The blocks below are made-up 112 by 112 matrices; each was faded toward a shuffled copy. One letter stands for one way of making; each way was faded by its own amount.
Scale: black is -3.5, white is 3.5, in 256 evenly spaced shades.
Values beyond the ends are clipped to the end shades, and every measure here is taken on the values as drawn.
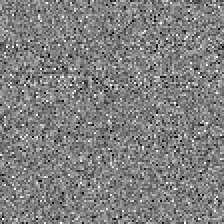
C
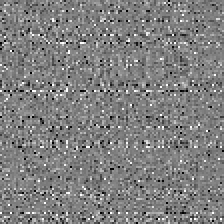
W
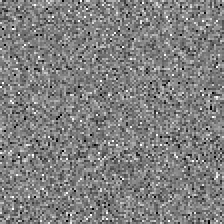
C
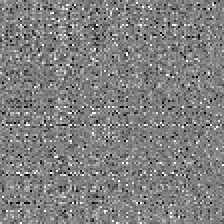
W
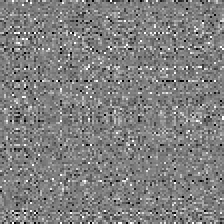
W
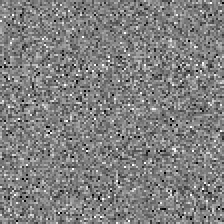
C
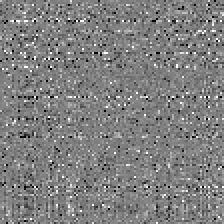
W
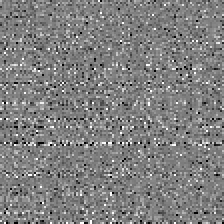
W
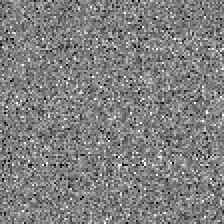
C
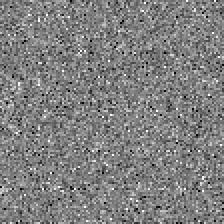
C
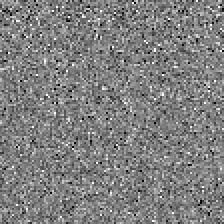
C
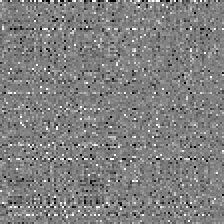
W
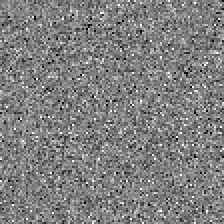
C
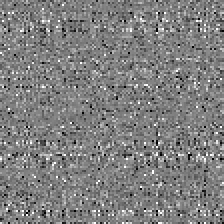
W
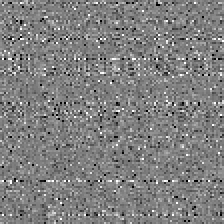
W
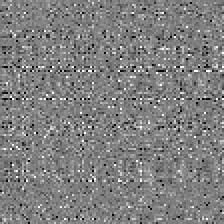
W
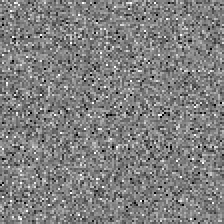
C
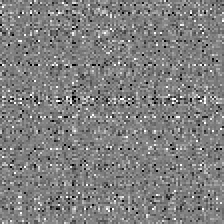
W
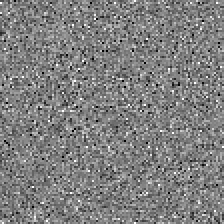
C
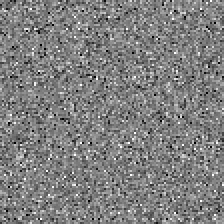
C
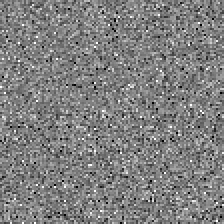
C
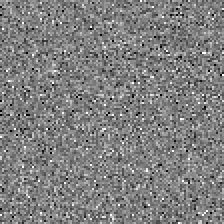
C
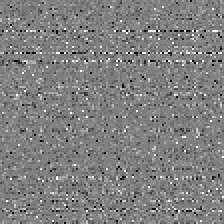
W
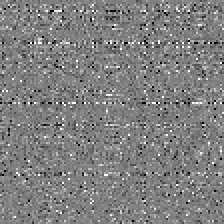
W
